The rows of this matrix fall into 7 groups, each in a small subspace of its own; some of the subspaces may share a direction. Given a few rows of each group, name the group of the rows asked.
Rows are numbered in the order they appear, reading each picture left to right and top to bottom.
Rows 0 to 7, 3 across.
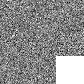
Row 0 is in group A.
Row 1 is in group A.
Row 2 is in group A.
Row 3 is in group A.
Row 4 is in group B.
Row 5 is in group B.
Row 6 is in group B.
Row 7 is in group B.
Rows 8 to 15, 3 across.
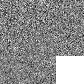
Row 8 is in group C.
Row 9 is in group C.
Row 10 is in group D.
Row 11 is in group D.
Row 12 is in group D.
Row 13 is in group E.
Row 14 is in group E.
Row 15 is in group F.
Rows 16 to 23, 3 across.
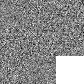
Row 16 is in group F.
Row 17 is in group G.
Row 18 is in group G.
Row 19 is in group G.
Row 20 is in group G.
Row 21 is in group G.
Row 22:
D
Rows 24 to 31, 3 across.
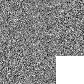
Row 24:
D
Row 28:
E
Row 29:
B
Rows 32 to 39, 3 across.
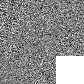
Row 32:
C
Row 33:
F
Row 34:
A
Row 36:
E
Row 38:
G
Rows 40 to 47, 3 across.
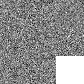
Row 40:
A
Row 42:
B
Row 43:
D
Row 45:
E
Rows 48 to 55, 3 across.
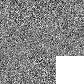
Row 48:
C
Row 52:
F
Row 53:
F
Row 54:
B
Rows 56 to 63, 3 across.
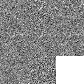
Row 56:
A
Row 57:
E
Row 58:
G
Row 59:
E
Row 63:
G
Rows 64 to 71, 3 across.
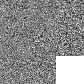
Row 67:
F
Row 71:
E
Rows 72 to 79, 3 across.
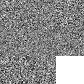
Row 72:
G
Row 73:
G
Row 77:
F
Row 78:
G
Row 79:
B
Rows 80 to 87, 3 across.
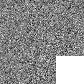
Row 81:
B
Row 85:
C
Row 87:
C
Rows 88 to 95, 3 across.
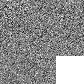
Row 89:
E
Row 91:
D
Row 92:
A
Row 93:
E
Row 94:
A
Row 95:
D
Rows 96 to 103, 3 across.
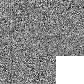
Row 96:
B
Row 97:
D
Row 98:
A
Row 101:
F
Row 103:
C
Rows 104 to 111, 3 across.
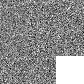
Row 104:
D
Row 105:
B
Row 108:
C
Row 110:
B
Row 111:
G
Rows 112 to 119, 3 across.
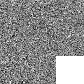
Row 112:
C
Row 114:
A
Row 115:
A
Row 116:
G
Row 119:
C
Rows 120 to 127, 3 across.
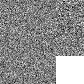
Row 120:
G
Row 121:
F
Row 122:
A
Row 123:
C
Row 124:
D
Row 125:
G
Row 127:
A
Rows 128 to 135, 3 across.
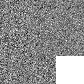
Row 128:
G
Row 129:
F
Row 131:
B
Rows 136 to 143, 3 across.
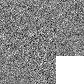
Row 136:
E
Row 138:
G
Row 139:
F
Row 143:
F
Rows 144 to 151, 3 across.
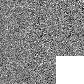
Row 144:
E
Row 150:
A
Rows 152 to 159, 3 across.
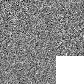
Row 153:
E
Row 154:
B
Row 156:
D
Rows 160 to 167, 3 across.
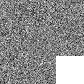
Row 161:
C
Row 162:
G
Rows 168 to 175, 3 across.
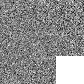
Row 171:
D
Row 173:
D
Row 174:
A
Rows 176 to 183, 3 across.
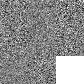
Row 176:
G
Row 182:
G
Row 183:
A
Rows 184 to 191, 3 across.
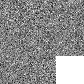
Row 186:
G
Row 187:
G
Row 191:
B
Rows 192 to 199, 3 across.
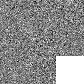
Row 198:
D
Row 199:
B
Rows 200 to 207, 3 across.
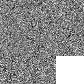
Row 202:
G
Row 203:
D
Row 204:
C
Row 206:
C
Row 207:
D
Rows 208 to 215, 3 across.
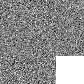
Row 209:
G
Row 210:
F
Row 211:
A
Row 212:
B
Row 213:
G
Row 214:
F
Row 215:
G
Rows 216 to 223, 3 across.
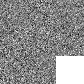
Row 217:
D
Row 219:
B
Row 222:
B
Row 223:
B
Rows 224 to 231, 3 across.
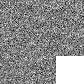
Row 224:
G
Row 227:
A
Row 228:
G
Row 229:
F
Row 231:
B
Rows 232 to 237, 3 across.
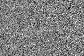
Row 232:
E
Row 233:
B
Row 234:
F
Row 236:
B
